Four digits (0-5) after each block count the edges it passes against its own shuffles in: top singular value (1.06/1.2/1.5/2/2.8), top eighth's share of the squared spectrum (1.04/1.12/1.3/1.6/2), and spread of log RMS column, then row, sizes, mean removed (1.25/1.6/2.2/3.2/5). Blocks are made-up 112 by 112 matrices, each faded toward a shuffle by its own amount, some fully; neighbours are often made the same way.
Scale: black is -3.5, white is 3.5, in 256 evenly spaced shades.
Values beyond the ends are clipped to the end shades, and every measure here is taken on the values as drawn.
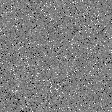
0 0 0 0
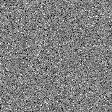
0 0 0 0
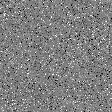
0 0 0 0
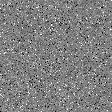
0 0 0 0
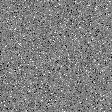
0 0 0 0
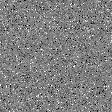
1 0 0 1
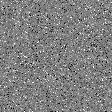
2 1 0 0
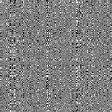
5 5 4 3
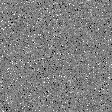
2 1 0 0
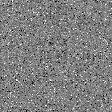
3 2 0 0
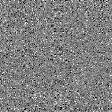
4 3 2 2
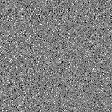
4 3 1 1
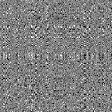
5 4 3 3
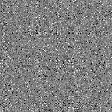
4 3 2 2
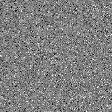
3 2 1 1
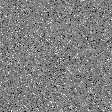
1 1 0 0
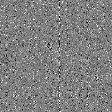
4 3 2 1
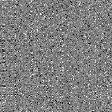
4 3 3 1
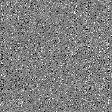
3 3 2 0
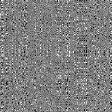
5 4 4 2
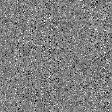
1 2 3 0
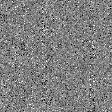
1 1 3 0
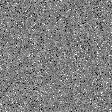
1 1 1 0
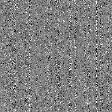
2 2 4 0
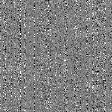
2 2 4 0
